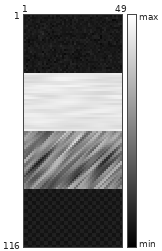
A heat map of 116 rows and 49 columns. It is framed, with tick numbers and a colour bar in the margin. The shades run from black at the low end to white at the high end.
It is made of 4 by 1 panels. Panel 1,1: very low, fine-grained, faint in contrast. Panel 2,1: very high, streaked across, faint in contrast. Panel 3,1: middling, slanting up to the right, strong in contrast. Panel 4,1: very low, checkered, faint in contrast.
